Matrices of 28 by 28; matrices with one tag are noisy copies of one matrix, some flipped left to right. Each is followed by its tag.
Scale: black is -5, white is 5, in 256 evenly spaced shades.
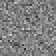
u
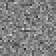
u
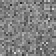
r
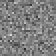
u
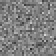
u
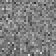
r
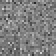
r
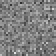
r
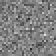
u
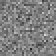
u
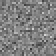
u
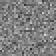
u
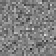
u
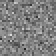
u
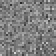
r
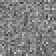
r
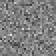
u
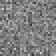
r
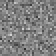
u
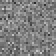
r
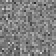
r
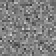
u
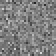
r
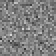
u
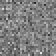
r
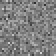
r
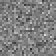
u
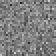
r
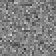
u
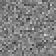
u
